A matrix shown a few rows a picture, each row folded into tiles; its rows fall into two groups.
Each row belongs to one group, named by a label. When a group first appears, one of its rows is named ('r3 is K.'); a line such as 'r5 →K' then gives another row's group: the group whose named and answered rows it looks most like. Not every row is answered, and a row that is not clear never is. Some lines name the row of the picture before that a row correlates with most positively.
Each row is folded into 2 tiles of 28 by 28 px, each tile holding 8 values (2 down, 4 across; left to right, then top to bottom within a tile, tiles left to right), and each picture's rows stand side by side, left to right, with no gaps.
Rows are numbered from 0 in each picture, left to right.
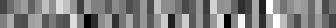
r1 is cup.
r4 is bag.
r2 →bag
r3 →bag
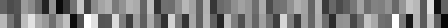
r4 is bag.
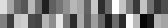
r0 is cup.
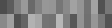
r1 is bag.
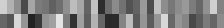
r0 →cup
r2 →bag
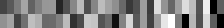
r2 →bag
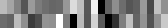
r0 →cup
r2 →bag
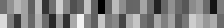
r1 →cup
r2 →cup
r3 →cup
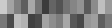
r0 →cup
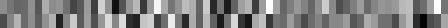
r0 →bag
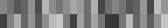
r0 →bag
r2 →bag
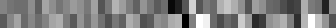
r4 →cup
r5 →cup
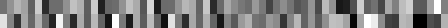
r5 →bag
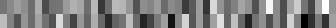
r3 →bag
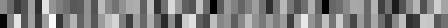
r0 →bag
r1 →bag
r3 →cup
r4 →cup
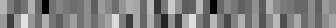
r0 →cup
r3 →cup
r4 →bag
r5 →bag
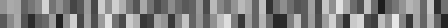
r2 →cup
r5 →bag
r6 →cup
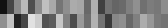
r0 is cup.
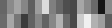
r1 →cup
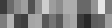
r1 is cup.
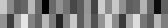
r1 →bag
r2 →cup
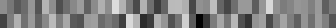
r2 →cup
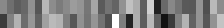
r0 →bag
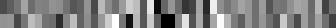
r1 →bag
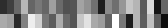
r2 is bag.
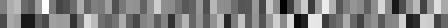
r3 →bag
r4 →bag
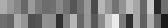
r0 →cup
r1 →bag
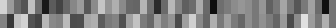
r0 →cup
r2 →cup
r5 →cup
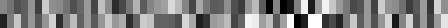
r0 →bag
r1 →bag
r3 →cup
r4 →cup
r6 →bag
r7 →bag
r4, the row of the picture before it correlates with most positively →5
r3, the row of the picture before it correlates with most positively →0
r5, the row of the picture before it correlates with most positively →1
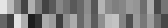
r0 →cup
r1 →bag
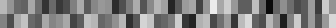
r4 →cup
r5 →bag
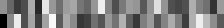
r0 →bag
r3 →cup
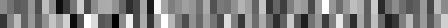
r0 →bag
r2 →bag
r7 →bag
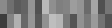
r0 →bag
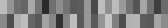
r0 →cup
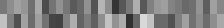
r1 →bag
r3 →bag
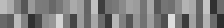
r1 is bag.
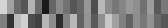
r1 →bag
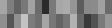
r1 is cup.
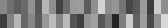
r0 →bag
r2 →bag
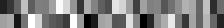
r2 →cup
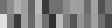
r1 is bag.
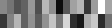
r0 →bag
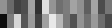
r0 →bag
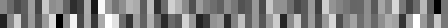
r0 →bag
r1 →bag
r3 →cup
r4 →bag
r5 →bag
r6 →bag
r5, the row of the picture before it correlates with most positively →0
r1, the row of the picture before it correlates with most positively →0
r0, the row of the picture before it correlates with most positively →0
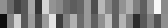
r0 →bag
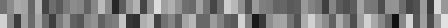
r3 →cup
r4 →cup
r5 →cup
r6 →cup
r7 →bag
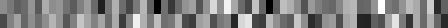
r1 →cup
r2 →cup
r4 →cup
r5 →cup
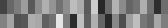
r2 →cup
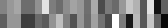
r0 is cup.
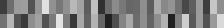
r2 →bag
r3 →bag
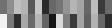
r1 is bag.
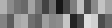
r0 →cup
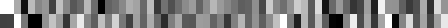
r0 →cup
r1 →cup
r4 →bag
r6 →bag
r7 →bag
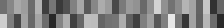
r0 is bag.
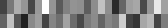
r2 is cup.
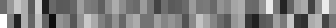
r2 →cup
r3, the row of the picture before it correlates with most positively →2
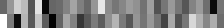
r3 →cup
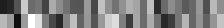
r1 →bag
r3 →bag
